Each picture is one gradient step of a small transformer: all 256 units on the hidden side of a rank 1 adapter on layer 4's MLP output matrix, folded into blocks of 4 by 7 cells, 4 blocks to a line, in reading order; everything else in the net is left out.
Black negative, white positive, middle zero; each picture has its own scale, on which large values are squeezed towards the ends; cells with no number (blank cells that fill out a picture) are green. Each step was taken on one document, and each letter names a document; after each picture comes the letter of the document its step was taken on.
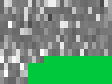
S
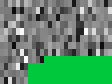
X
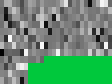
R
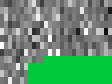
R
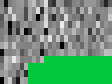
S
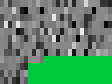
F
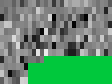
F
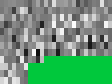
F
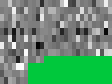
X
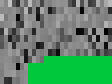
X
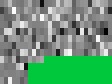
R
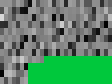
F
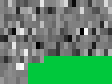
X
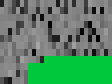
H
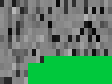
H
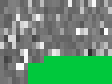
X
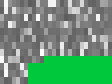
S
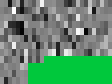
X
